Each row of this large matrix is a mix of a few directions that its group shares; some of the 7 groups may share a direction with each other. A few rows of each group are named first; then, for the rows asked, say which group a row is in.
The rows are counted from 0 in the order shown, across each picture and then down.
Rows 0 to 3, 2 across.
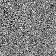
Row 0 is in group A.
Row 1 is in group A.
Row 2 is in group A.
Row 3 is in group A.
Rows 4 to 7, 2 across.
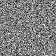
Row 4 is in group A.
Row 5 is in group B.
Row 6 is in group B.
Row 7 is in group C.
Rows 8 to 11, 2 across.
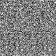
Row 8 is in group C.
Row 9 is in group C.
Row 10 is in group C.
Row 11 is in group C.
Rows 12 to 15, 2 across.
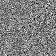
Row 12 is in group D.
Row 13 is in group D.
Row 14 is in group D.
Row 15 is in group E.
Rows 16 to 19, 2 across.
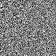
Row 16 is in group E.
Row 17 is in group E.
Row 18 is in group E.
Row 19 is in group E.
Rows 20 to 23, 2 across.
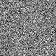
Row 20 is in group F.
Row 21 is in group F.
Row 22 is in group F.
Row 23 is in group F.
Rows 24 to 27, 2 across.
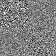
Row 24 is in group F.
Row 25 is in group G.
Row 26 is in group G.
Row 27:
A
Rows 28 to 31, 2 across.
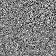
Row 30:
G
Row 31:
C
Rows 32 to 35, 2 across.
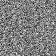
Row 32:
D
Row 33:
F
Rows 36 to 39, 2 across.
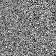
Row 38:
C
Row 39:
A
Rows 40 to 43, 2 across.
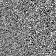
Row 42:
G
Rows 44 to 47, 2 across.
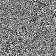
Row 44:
D
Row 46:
F
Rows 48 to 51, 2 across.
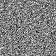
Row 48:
E
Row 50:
F
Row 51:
A
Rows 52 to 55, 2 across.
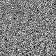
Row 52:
D
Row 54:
A
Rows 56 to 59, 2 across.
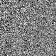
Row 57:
A
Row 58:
D
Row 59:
E
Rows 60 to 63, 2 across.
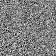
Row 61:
C
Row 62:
G
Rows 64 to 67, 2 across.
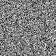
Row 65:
E
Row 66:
C
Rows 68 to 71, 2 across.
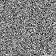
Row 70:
C
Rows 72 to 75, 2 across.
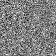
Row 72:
D
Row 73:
D
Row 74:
C
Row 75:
A
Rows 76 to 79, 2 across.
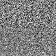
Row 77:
C
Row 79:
E
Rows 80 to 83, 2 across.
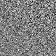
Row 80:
F
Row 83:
E
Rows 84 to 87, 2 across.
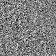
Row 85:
F
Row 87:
E
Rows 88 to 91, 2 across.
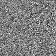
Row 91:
D
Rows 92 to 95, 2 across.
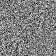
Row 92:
E
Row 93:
C
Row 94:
G
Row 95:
A
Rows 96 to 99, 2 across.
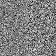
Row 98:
A
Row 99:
F
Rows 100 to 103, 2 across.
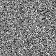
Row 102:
C
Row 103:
E
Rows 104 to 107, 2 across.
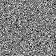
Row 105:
F
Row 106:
C
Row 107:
C
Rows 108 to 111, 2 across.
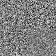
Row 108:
A
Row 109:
D
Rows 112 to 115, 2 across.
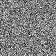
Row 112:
F
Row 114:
E
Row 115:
E
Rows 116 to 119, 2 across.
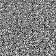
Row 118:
E
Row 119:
C
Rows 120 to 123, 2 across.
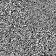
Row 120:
C
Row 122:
C
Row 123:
C
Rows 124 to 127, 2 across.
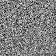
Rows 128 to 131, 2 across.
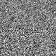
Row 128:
F
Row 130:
F
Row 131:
D
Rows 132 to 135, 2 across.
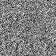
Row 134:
G
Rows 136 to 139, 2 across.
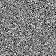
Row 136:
E
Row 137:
D
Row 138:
C
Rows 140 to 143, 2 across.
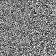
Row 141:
A
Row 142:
D
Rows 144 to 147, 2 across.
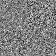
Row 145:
C
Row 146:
C
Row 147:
A
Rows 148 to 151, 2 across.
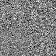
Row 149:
F
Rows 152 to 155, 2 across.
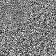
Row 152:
D
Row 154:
A
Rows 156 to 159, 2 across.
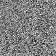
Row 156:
G
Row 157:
D
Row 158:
F
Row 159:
A
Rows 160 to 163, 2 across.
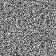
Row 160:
E
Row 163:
D
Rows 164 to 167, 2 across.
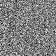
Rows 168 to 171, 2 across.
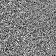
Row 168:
C
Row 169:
G
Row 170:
F
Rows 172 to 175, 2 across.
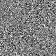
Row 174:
C
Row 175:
F
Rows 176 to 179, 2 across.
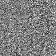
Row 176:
D
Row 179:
A
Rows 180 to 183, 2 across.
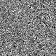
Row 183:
F
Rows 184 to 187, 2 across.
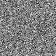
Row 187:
F
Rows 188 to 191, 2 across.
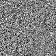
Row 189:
D
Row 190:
D
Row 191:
A
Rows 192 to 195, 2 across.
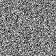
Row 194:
A
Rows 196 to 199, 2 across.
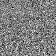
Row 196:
D
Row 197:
E
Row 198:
G
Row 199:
C
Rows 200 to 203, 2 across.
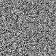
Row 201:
C
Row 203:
C
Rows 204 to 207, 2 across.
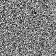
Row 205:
A
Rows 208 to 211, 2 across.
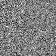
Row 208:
C
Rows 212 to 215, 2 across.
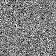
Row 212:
C
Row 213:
D
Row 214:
A
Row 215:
E
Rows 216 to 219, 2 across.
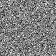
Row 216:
E
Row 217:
F
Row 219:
E
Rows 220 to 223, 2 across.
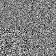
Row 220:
E
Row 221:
E
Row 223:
E
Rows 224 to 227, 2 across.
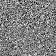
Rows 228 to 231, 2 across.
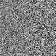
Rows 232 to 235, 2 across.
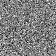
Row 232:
A
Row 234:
E
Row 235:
C
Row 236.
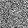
